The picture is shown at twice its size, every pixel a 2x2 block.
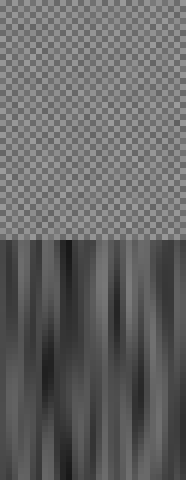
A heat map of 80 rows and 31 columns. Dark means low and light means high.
It is made of 2 by 1 panels. Panel 1,1: middling, checkered. Panel 2,1: low, streaked downward.
